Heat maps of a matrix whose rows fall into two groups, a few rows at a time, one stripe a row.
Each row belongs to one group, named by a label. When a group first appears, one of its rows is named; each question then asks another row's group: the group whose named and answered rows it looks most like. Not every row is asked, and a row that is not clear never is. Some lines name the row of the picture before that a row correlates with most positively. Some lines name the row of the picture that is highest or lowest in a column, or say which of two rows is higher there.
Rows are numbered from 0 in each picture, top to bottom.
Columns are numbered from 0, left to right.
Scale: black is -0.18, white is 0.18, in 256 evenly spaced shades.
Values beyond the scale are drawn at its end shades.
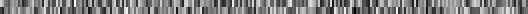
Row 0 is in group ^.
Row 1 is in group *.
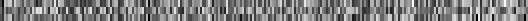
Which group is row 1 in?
^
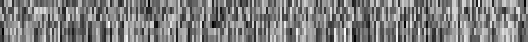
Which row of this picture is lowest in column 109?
3
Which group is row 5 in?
*
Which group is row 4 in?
*
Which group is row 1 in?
^
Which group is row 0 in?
*
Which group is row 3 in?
*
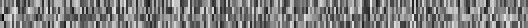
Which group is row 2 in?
*
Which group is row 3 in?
^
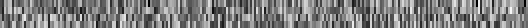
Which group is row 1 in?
*
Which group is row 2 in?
^
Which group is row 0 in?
*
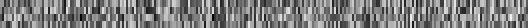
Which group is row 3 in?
^
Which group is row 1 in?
^
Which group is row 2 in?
*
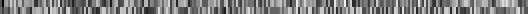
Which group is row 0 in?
*
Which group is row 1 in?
^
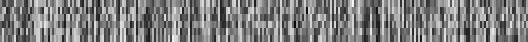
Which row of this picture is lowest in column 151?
2
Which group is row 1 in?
^
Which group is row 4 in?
^
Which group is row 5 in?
^
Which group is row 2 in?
^
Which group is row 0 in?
^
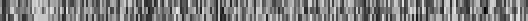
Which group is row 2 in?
^
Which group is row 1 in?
^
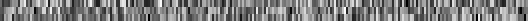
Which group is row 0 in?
^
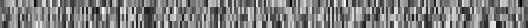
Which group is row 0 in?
*
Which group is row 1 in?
^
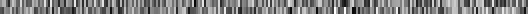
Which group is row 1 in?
*
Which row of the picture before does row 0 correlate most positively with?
2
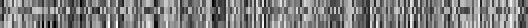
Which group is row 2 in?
*
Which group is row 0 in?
*
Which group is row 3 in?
*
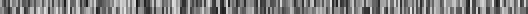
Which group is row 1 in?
^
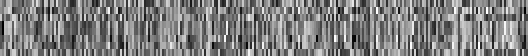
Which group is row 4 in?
*
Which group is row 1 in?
*
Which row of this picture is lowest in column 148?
6
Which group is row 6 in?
*
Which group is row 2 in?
^
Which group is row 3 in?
*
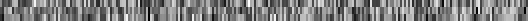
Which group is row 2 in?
*
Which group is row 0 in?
^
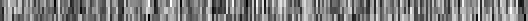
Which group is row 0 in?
*
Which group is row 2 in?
*
